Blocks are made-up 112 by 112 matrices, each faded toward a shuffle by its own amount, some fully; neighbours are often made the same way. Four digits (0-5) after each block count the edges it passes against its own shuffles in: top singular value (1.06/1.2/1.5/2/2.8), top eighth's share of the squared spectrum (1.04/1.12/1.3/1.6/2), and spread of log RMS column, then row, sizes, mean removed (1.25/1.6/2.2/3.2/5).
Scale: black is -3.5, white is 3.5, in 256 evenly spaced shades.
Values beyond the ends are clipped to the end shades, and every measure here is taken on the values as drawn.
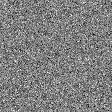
0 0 0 0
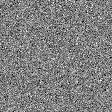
1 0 0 0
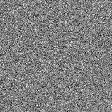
3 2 0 1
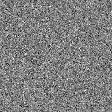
3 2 1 1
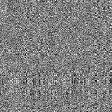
4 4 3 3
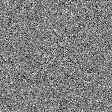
0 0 0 0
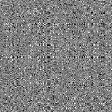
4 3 2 2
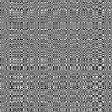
5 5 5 5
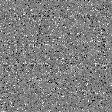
3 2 0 1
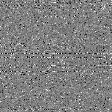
4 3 0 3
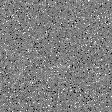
1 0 0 0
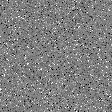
0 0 0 0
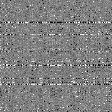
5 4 2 3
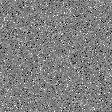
1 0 0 0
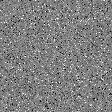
2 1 0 0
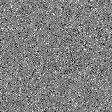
2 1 0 0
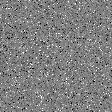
2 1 0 0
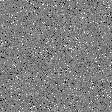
1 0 0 0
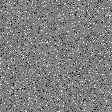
0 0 0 0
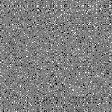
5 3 2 2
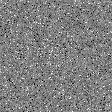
1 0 0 0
